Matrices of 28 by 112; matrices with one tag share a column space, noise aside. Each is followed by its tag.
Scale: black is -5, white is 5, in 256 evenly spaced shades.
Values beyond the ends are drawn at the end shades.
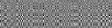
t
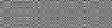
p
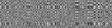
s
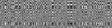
s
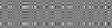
s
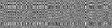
s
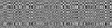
s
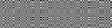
p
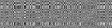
s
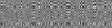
s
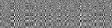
t
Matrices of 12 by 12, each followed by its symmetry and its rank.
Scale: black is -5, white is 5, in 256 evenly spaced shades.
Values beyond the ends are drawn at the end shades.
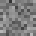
neither, full rank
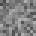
symmetric, full rank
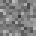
neither, full rank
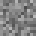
neither, full rank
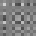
symmetric, rank one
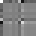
symmetric, rank one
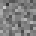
antisymmetric, full rank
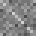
symmetric, full rank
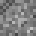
symmetric, full rank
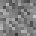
antisymmetric, full rank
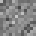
symmetric, full rank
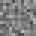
antisymmetric, full rank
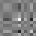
symmetric, rank one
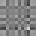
symmetric, rank one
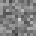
neither, full rank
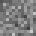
symmetric, full rank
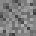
symmetric, full rank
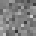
antisymmetric, full rank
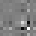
symmetric, rank one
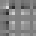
symmetric, rank one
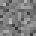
neither, full rank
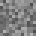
antisymmetric, full rank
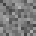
symmetric, full rank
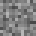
antisymmetric, full rank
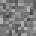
neither, full rank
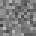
neither, full rank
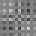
symmetric, rank one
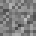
antisymmetric, full rank
